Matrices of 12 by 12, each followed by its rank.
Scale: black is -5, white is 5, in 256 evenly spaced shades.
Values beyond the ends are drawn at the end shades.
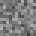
full rank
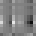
one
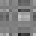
one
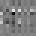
two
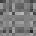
two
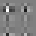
one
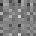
two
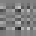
one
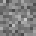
full rank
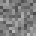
full rank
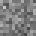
full rank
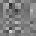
two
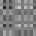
one
